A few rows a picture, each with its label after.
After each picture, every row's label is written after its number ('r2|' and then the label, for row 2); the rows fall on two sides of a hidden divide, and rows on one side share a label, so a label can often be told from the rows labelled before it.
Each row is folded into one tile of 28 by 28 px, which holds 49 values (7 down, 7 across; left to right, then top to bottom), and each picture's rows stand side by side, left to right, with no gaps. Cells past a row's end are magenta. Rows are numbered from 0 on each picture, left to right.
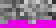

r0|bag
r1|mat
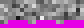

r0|bag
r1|bag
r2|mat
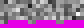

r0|mat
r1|mat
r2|bag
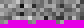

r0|mat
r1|bag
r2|mat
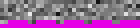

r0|mat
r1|mat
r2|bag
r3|bag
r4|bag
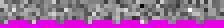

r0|bag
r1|bag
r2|bag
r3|bag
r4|bag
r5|mat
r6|bag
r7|mat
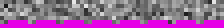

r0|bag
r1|mat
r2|bag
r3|bag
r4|mat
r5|mat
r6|mat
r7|bag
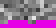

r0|bag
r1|mat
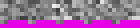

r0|bag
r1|mat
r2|bag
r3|bag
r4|mat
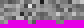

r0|mat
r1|bag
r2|bag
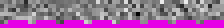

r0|mat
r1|mat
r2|bag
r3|mat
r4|mat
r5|mat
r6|bag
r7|bag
